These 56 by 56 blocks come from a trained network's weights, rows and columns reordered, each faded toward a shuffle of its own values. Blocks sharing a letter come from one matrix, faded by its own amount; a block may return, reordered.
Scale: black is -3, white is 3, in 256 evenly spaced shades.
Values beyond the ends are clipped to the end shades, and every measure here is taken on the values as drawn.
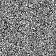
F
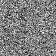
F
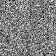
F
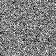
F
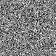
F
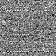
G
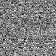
G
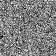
F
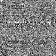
G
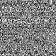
G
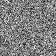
F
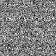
G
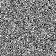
F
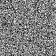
F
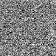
G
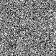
F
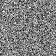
F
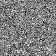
F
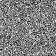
F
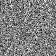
F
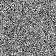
F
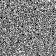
F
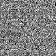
G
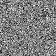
F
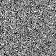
F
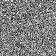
F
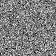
F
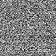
G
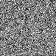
F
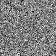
F
